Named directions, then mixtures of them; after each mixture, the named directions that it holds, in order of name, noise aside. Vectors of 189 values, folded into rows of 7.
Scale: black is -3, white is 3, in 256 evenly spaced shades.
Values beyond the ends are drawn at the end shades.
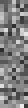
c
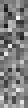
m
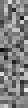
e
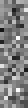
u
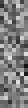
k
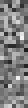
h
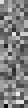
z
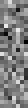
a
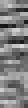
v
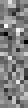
a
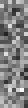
a, m, u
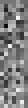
m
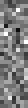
a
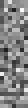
e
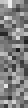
a, v, z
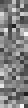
c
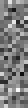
e, m, u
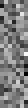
k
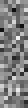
e, u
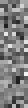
a, h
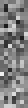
m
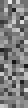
e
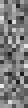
c, k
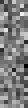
c, k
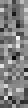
h, u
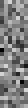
e, k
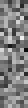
c, e, h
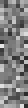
c, u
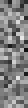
e, h
